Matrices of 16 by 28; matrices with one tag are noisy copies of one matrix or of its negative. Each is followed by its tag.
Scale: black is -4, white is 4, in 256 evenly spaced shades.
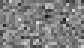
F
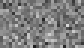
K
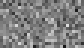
K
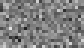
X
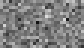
F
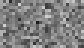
F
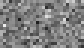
F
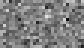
F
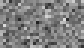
F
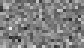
X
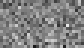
K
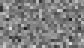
X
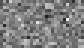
F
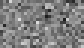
F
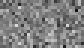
K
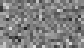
X
